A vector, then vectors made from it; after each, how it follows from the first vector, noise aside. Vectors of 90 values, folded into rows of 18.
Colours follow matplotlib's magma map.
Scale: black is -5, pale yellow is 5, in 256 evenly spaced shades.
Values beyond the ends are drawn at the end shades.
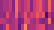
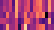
scaled up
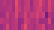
shrunk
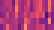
copied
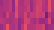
shrunk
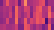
wrapped around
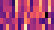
scaled up
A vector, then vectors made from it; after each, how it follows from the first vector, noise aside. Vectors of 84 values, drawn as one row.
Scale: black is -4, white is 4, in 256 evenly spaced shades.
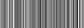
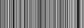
sign-scrambled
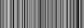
sign-scrambled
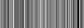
sign-scrambled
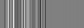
partly zeroed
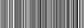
copied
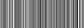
copied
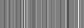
partly zeroed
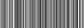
copied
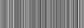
shrunk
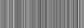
shrunk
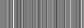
partly zeroed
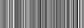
copied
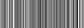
copied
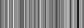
sign-scrambled
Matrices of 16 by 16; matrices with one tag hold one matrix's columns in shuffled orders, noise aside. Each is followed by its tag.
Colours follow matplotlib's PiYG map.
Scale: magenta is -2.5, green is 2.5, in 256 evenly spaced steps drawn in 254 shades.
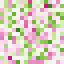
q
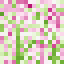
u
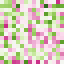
q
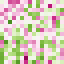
u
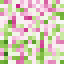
u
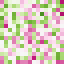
q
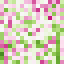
u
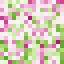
u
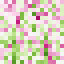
u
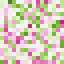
q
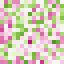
q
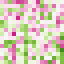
u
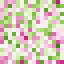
q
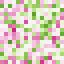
q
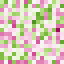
q
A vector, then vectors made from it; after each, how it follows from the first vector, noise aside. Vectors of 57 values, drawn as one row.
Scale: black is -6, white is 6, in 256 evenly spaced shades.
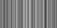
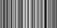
scaled up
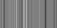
partly zeroed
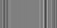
partly zeroed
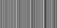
partly zeroed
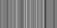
partly zeroed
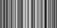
scaled up
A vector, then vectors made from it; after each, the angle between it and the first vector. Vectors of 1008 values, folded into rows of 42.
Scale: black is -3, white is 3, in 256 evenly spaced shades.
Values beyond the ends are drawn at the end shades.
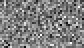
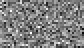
orthogonal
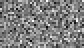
orthogonal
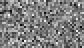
orthogonal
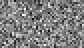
orthogonal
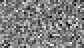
nearly parallel
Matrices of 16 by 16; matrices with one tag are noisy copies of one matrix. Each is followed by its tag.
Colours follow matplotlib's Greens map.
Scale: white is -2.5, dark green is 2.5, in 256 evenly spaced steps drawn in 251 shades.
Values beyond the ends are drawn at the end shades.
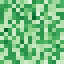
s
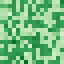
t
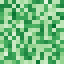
s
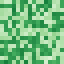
t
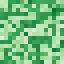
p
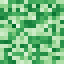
p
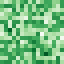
t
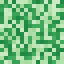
s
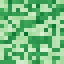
p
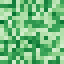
t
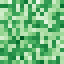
t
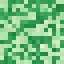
p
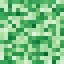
p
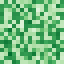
s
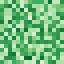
s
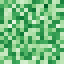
s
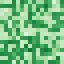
t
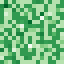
s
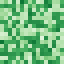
t
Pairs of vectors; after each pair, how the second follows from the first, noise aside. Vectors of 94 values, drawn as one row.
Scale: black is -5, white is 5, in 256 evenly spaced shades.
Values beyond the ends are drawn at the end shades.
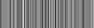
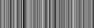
sign-scrambled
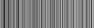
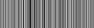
wrapped around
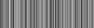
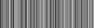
copied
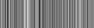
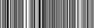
scaled up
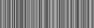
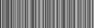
wrapped around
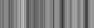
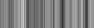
copied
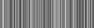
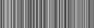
wrapped around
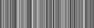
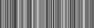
copied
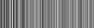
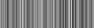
wrapped around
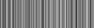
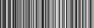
scaled up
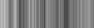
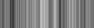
wrapped around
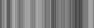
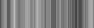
copied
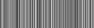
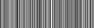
copied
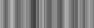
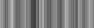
copied
